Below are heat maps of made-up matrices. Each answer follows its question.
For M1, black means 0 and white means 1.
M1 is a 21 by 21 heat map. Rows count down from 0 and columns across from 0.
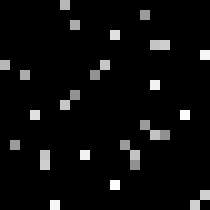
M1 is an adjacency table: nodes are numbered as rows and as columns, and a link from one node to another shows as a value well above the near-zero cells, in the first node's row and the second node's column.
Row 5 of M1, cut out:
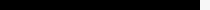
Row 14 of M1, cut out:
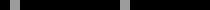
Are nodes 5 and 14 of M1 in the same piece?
no
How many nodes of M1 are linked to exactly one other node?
11
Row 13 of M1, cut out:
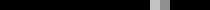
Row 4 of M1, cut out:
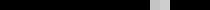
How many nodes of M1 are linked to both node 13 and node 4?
2
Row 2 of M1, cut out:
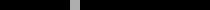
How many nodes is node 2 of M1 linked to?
1
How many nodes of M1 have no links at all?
1
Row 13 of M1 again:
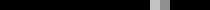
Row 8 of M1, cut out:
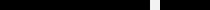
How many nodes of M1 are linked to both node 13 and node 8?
1
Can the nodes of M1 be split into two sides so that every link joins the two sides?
yes
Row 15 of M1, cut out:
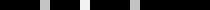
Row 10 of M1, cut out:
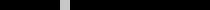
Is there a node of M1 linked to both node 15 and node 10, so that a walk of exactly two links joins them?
no
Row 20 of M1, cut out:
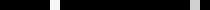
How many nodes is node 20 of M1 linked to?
2
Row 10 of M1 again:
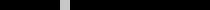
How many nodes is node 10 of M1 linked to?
1
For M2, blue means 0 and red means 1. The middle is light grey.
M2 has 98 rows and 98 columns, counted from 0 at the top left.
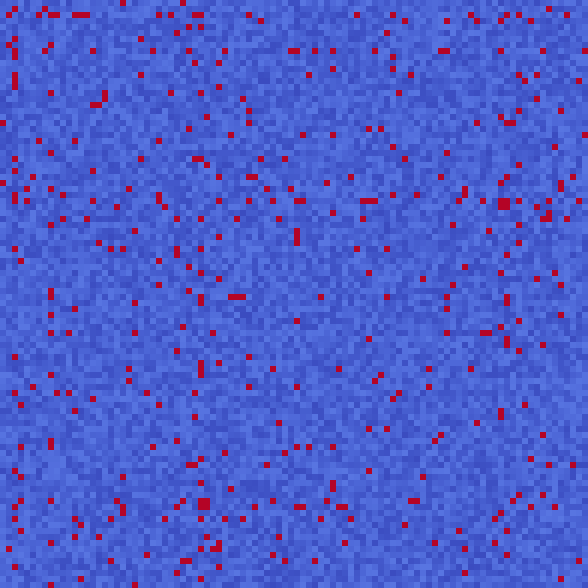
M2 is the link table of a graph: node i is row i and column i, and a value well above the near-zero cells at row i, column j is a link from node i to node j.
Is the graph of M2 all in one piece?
yes
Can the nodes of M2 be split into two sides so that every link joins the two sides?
no
